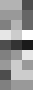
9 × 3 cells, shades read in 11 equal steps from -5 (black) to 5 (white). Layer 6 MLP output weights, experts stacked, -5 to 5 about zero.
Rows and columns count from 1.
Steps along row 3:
up down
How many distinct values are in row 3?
3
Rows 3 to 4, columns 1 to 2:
0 2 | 4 3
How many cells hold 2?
3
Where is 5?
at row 4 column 3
